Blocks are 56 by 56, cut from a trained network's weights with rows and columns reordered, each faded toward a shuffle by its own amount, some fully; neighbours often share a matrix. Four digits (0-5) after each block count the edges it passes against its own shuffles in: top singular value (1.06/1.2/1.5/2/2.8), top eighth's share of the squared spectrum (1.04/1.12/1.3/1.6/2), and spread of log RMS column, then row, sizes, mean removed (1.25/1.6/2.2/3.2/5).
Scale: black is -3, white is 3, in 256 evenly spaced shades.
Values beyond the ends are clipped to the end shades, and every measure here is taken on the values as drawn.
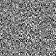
3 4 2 2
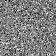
0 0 0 0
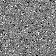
0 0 0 0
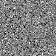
1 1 0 1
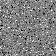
0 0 0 0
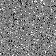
0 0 0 0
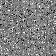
0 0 0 1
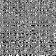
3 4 0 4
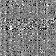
3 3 1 3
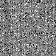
2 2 0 2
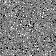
0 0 0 0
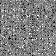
2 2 0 2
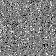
1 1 0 0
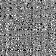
3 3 0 3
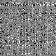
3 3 0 3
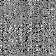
2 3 0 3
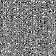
2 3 0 2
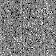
1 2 0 1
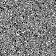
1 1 0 0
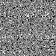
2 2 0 1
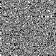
2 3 1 2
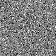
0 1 0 0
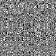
3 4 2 2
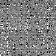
2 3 2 1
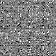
2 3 2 1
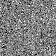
1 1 0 0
